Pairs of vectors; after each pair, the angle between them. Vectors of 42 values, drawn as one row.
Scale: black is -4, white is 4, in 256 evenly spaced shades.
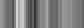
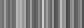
partly aligned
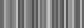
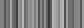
nearly opposite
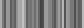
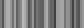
partly aligned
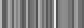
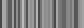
nearly opposite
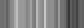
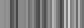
partly opposed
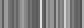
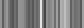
nearly parallel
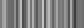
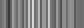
partly aligned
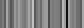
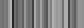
partly opposed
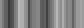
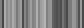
partly opposed
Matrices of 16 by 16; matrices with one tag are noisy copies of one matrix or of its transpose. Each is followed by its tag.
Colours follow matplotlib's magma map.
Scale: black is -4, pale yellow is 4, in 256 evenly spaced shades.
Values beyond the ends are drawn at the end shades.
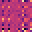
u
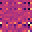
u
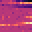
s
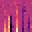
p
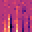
p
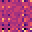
u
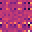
u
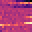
s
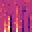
p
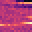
s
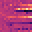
p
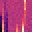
s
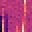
s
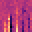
p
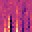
p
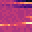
s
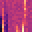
s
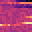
s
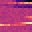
s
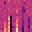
p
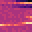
s
